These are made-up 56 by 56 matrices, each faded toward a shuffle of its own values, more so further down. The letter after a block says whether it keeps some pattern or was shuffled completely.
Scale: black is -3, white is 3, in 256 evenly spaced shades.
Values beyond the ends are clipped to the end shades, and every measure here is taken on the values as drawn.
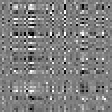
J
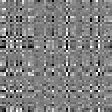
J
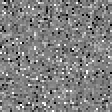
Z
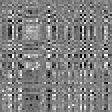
J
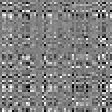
J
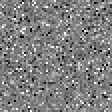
Z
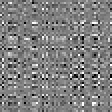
J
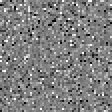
Z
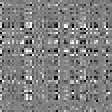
J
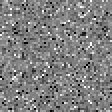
Z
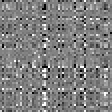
J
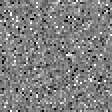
Z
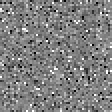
Z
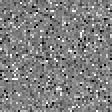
Z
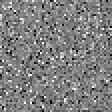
Z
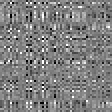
J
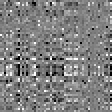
J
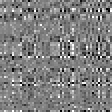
J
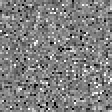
Z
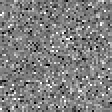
Z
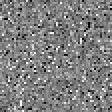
Z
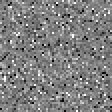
Z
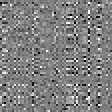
J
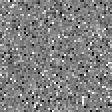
Z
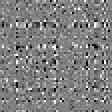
J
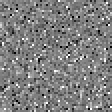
Z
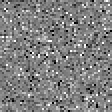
Z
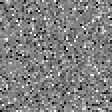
Z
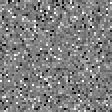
Z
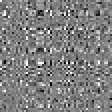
J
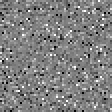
Z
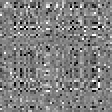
J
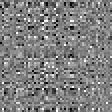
J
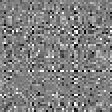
J
